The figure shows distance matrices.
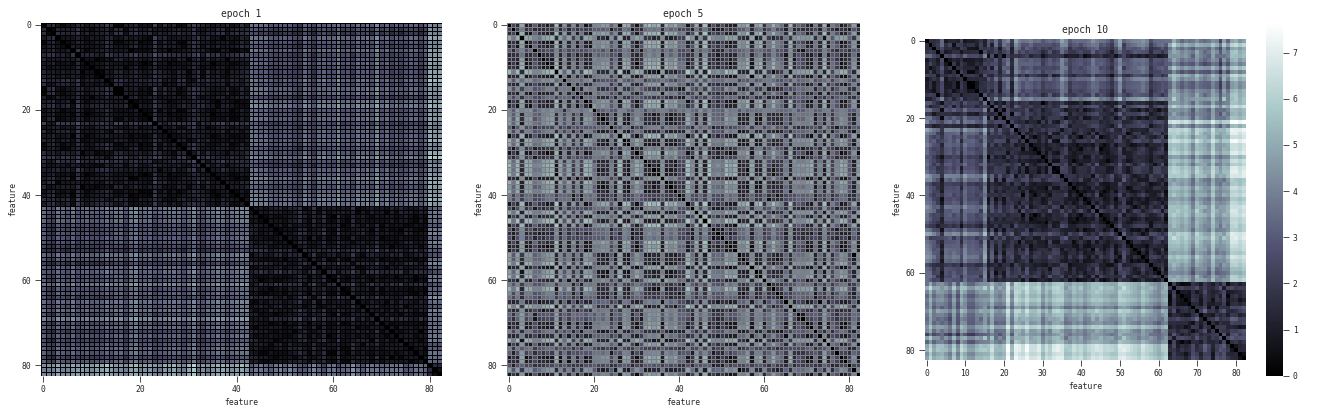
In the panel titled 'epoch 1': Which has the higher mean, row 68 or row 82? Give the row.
82
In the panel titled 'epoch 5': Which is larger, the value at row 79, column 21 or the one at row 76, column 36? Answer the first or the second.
the first
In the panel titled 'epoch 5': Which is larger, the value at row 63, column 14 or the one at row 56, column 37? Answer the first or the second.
the first
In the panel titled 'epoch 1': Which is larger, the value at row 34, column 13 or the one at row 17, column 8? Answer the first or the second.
the first
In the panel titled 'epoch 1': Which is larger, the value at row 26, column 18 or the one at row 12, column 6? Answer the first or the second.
the second
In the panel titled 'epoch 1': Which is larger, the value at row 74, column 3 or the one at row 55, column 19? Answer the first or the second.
the second
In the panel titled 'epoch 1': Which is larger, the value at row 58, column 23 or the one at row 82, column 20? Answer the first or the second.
the second
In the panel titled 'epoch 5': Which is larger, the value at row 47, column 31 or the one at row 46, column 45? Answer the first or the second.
the second
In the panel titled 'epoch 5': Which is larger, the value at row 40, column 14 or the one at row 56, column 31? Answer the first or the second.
the second
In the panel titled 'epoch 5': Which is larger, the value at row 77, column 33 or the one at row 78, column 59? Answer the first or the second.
the second
